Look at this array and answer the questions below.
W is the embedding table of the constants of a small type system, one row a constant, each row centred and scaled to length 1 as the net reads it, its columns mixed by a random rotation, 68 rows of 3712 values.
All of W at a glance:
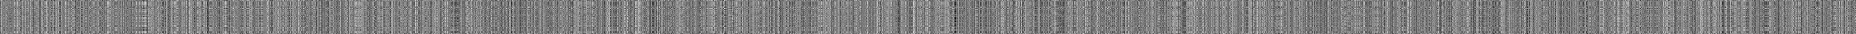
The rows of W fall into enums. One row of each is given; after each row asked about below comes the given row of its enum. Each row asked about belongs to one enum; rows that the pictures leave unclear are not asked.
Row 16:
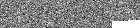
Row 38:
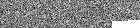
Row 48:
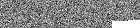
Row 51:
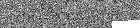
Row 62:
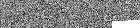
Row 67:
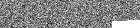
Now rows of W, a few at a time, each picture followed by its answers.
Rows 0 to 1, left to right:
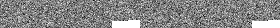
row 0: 16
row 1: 48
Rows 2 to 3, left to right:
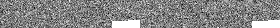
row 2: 38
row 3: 51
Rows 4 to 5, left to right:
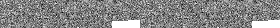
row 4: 51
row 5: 51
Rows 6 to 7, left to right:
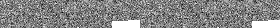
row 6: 51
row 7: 51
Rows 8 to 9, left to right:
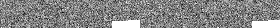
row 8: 62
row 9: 51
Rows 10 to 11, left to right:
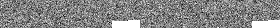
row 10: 48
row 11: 51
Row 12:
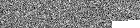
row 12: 38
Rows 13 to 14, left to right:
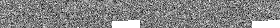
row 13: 51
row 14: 38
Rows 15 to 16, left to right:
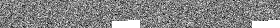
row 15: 67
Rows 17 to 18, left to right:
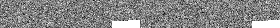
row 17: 16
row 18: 62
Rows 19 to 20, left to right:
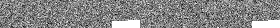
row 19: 67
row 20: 51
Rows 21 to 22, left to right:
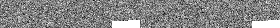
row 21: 16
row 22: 62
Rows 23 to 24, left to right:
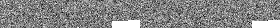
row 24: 48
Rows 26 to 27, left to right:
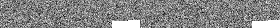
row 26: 48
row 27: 62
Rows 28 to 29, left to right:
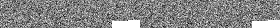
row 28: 48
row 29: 67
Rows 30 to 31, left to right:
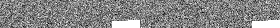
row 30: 67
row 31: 62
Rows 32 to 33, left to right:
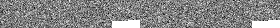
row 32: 38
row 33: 16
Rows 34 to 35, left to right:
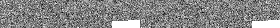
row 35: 62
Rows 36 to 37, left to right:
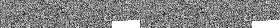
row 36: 62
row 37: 62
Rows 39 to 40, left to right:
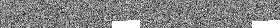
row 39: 62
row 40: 48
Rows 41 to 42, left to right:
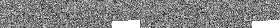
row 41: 51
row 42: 62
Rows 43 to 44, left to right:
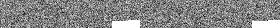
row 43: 62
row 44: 48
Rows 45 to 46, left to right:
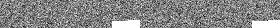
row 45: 67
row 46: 48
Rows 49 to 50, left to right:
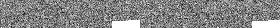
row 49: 62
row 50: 51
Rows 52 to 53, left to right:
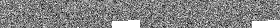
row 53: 67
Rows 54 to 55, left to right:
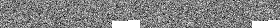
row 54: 48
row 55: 16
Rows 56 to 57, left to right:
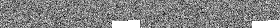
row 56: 48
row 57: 62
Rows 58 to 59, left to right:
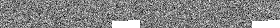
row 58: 48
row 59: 38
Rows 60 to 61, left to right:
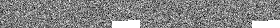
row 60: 38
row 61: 48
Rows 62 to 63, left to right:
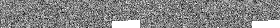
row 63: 51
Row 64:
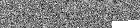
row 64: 51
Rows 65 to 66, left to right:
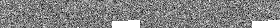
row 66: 38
